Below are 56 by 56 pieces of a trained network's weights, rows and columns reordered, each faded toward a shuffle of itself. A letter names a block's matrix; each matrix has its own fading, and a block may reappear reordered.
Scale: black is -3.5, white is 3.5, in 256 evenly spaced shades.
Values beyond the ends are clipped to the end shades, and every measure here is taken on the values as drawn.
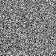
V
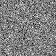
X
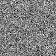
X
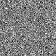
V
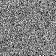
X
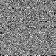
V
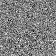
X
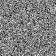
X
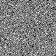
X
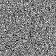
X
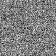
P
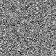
P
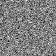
X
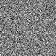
V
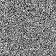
X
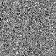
P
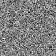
X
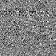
V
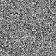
P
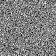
X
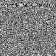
V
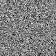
X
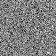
X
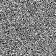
X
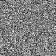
P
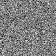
X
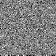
V
